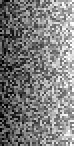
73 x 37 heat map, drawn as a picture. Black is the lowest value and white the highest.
Grain: fine. Stripes: none. Slope: up to the right. Odd rows or columns: none.
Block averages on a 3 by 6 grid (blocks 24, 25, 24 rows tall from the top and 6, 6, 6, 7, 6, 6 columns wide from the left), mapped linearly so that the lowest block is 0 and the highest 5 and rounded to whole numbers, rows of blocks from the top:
0 1 2 3 4 5 | 0 1 2 3 4 5 | 0 1 2 3 4 4
